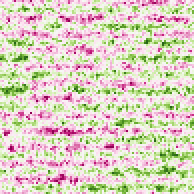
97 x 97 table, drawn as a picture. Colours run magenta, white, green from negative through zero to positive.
The grain runs across in streaks. Horizontal stripes repeat 12 times down the table. Overall the values sit about 50% of the way up the scale. No row or column stands out.
